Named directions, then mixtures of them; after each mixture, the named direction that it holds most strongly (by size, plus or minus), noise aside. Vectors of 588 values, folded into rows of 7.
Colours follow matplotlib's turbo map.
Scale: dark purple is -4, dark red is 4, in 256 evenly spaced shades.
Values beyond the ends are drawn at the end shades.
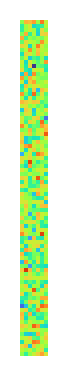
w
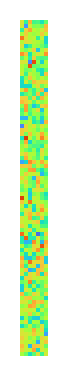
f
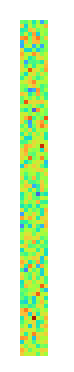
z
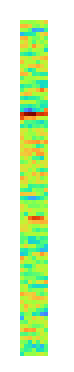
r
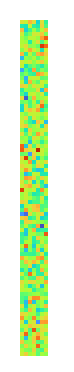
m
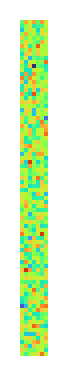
w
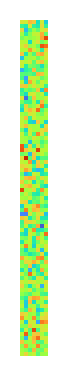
m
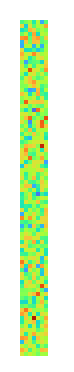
z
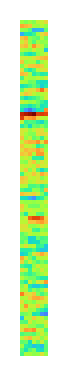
r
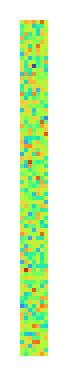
w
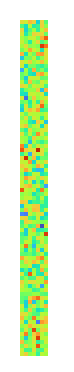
m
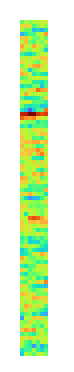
r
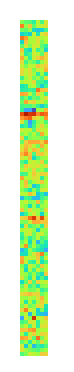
r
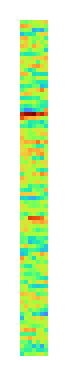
r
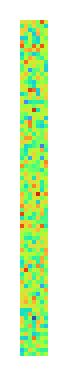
z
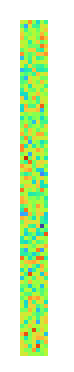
m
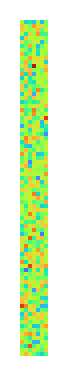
w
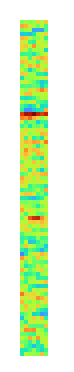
r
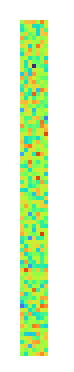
w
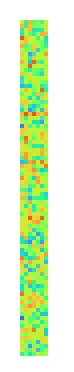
f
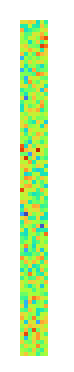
m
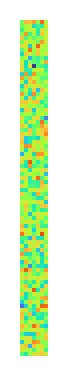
w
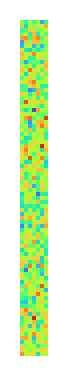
z
